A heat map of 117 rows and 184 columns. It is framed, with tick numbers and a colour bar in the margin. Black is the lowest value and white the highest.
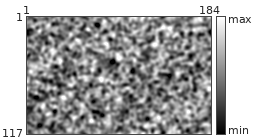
Lone odd cells: none. Grain: blotchy. Slope: none. Average level on the scale: 50%. Histogram: bell-shaped. Stripes: none. Mirror symmetry: none.
